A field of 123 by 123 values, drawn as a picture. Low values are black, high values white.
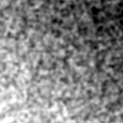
The field climbs toward the bottom left. No row or column stands out. The top right is the ninth with the lowest average. There are no lone odd cells. The texture is blotchy. The bottom left is the ninth with the highest average.
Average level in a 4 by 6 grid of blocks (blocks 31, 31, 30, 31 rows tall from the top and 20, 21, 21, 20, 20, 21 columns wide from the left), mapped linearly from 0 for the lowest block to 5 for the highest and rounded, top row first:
3 2 1 1 0 0 / 3 3 2 2 1 1 / 4 4 3 3 2 1 / 5 4 4 4 3 2
